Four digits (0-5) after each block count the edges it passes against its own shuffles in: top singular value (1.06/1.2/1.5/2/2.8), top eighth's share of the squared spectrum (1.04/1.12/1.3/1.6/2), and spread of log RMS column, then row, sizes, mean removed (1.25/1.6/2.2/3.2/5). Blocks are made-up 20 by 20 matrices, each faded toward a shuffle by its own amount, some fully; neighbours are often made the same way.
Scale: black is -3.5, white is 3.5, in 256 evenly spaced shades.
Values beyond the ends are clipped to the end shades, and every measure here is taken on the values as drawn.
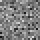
2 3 0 1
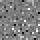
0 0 0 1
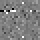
2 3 0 0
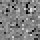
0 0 0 0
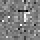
2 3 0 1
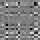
4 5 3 3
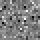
2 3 1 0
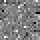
1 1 0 0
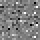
1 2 0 0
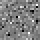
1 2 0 0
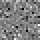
2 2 0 0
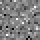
2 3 0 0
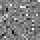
0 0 0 0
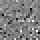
0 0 0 1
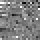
2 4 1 2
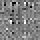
3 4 1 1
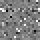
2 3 0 0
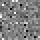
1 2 1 0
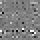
3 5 1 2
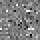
2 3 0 1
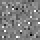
0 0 0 0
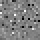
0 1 0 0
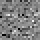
1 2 0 1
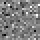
1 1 0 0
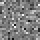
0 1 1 0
